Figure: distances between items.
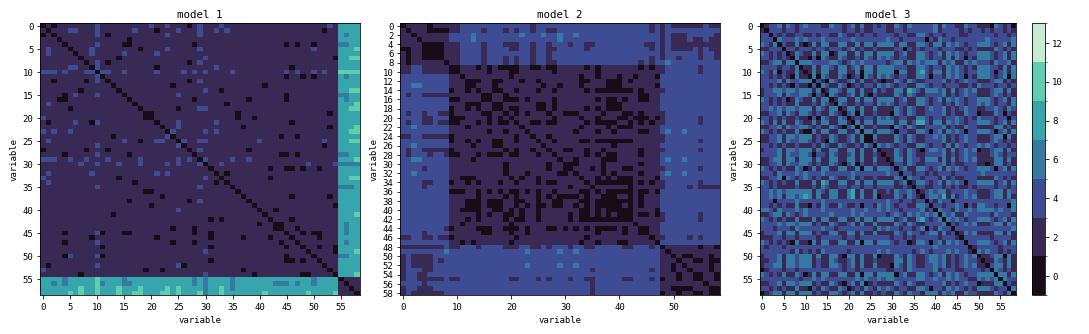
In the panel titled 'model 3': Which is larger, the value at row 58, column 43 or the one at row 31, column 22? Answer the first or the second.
the second
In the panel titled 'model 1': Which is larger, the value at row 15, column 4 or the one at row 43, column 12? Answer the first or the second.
the second
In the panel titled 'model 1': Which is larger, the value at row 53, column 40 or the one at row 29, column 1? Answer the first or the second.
the second
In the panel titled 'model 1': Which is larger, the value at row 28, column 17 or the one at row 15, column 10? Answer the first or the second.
the second
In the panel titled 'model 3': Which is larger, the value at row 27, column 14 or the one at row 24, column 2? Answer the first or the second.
the second
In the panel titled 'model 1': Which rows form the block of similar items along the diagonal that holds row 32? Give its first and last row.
0 to 54
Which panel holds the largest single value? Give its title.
model 1
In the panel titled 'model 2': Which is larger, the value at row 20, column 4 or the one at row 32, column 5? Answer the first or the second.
the second
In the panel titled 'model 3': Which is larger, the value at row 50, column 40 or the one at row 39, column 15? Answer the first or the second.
the first
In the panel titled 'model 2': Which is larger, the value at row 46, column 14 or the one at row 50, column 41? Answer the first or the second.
the second
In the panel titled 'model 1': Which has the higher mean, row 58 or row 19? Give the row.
58
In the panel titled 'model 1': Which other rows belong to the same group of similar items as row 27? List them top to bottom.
0, 1, 2, 3, 4, 5, 6, 7, 8, 9, 10, 11, 12, 13, 14, 15, 16, 17, 18, 19, 20, 21, 22, 23, 24, 25, 26, 28, 29, 30, 31, 32, 33, 34, 35, 36, 37, 38, 39, 40, 41, 42, 43, 44, 45, 46, 47, 48, 49, 50, 51, 52, 53, 54
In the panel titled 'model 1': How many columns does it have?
59
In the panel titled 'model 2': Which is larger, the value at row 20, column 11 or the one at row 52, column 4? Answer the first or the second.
the second
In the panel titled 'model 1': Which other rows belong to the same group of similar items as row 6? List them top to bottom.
0, 1, 2, 3, 4, 5, 7, 8, 9, 10, 11, 12, 13, 14, 15, 16, 17, 18, 19, 20, 21, 22, 23, 24, 25, 26, 27, 28, 29, 30, 31, 32, 33, 34, 35, 36, 37, 38, 39, 40, 41, 42, 43, 44, 45, 46, 47, 48, 49, 50, 51, 52, 53, 54
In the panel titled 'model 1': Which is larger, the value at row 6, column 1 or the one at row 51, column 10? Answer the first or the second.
the first
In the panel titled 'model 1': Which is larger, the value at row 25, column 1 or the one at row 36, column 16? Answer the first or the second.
the first
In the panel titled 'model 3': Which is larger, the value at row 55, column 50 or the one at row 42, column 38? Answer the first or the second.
the first
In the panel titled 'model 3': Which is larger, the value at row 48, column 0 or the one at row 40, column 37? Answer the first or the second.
the second
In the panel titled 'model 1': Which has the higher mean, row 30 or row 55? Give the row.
55
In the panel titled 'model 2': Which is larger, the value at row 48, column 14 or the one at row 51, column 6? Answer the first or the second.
the second
